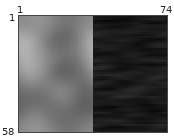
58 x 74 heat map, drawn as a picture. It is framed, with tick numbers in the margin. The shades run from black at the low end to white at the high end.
The table splits into one row of 2 panels. Panel 1,1: middling, smooth. Panel 1,2: very low, streaked across, faint in contrast.
